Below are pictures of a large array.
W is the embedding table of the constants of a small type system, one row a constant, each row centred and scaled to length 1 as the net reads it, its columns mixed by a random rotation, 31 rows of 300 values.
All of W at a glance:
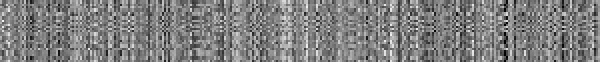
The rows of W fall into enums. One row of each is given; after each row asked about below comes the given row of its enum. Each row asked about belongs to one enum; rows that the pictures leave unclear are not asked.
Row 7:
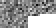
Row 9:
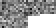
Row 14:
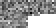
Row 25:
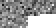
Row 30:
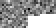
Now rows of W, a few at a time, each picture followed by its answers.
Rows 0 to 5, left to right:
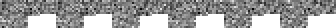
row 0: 9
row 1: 9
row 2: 25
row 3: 14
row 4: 30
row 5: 30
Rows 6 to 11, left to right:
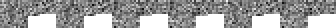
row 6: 7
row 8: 9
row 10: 7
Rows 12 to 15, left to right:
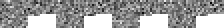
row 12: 30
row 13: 7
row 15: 7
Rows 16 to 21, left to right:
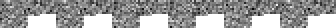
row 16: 30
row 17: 30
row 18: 9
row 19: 9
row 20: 25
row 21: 30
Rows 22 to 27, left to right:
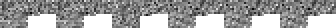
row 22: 14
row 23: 14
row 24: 7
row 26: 25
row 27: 25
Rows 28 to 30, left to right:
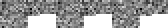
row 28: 9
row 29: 9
